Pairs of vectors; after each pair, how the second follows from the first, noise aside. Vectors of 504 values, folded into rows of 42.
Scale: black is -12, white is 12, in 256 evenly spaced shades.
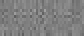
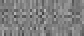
scaled up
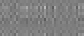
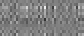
scaled up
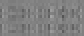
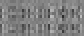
scaled up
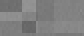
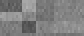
scaled up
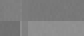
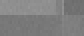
reversed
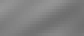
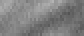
scaled up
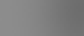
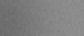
reversed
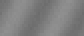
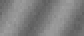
scaled up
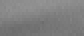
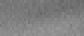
reversed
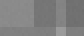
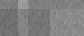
reversed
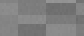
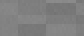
shrunk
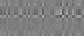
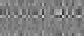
scaled up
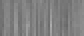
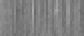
reversed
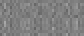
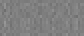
shrunk
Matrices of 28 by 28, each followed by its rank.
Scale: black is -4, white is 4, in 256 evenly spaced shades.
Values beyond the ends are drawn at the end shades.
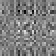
three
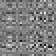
three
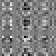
two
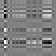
one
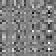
three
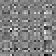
three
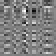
two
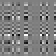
one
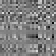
three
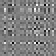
two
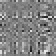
three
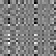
two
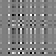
one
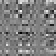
three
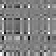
two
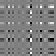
one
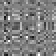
three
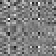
three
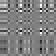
one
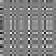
one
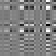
one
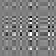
one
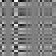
one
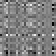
two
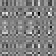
two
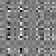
two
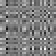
two
